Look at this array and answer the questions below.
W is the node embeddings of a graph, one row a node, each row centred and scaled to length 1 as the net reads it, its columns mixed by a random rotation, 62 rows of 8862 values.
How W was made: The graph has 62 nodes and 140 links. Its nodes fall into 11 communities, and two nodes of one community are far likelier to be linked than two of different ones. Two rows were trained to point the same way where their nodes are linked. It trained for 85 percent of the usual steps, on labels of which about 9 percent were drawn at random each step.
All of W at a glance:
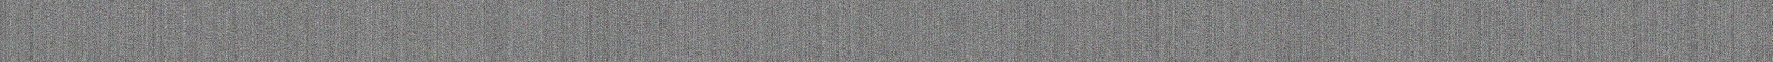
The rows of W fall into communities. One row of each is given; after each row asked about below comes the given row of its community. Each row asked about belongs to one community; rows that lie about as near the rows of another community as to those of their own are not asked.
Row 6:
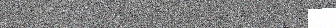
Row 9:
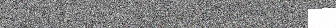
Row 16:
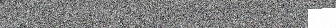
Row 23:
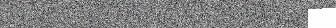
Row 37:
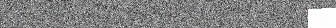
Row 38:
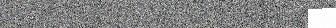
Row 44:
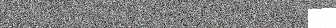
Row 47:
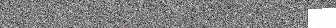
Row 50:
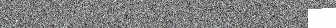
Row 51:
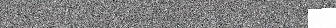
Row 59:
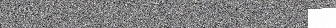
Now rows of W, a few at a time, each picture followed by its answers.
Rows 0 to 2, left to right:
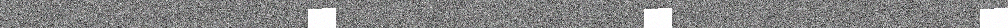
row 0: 50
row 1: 9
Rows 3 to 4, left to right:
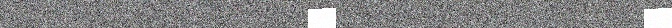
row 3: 9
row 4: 37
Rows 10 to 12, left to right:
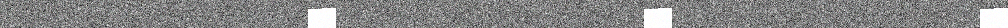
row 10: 44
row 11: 59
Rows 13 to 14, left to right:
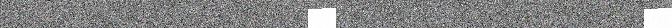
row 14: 59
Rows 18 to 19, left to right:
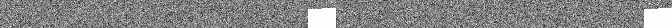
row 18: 50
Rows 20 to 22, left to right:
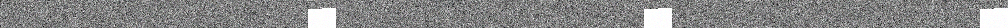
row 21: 23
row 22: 50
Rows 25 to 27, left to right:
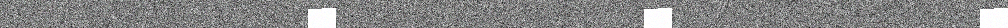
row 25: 51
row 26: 44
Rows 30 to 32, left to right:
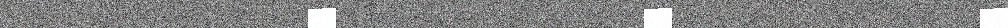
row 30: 50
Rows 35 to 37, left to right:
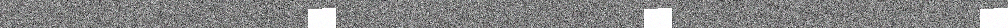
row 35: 38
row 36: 6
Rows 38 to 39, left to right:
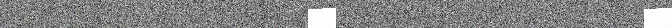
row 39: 37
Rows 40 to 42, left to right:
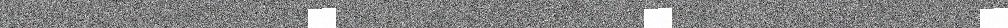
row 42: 6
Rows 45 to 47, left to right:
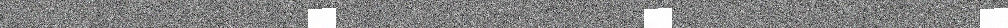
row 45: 9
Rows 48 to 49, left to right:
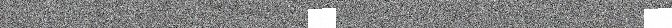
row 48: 9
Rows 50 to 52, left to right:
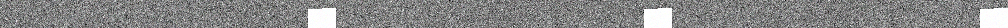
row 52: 51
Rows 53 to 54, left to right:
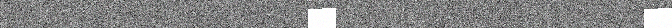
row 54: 51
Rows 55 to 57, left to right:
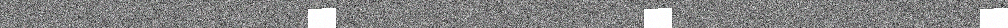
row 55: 51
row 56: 47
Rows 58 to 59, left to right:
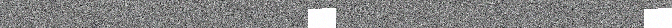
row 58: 44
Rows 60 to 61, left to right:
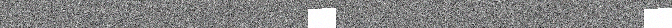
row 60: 44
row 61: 47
